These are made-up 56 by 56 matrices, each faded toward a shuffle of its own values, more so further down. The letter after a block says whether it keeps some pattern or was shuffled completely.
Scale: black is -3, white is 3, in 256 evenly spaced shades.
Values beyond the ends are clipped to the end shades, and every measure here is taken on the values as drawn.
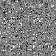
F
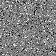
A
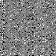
F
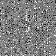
F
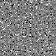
F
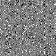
F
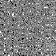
F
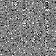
F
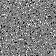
A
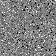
A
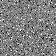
A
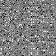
F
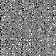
F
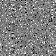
F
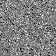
A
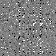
F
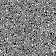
A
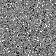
A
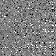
F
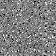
F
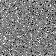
A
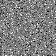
A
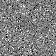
A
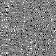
F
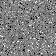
A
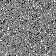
A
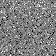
A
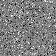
A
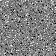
A
